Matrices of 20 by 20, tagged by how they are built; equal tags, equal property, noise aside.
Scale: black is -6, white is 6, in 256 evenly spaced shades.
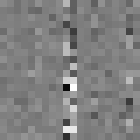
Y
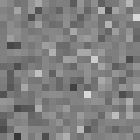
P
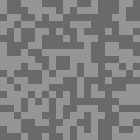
P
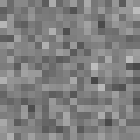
P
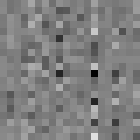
Y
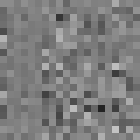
Y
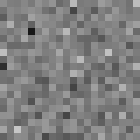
P
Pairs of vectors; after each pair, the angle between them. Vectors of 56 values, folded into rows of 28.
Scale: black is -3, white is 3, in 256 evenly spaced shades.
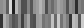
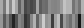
orthogonal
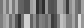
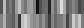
partly aligned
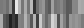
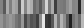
orthogonal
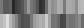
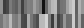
partly aligned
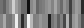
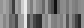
partly opposed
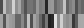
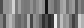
nearly parallel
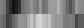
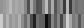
partly opposed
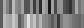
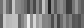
nearly parallel
